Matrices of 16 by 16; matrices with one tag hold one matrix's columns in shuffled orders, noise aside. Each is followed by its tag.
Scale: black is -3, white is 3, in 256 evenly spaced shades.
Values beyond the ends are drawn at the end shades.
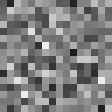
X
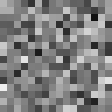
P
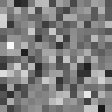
X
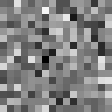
P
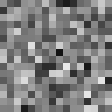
X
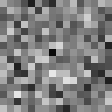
X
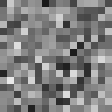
X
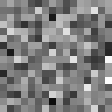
P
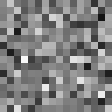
P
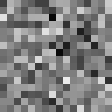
P
